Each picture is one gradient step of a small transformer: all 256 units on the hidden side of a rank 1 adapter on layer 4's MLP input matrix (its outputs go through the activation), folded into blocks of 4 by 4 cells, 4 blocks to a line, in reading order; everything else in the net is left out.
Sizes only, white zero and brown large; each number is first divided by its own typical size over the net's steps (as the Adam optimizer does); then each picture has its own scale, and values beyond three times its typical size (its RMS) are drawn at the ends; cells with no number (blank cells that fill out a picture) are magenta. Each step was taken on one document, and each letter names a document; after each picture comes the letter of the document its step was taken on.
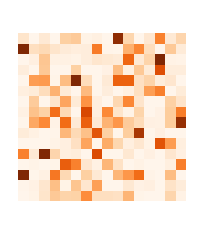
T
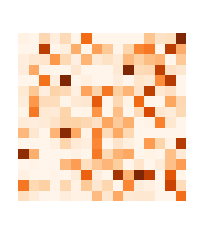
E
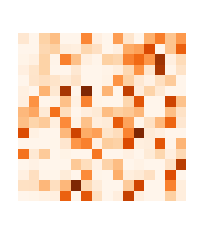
T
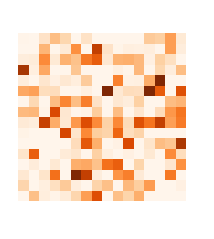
T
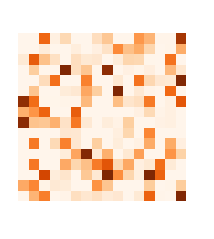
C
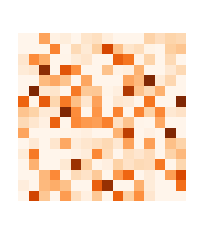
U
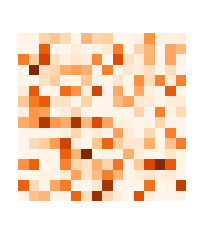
C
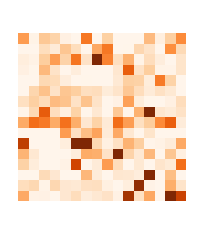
E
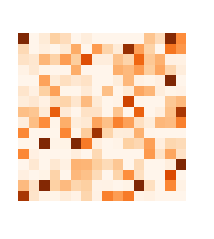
T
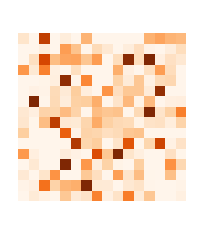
E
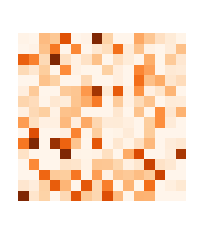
C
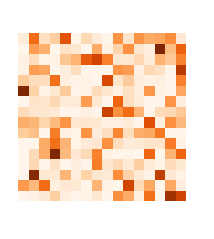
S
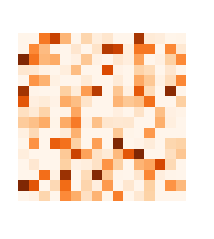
C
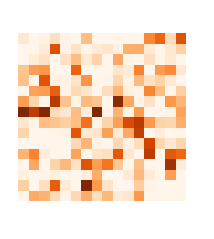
T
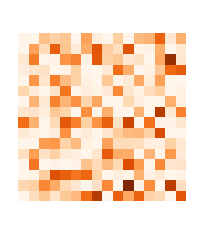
S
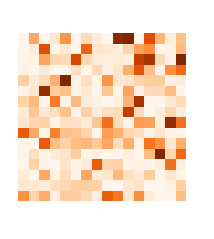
T
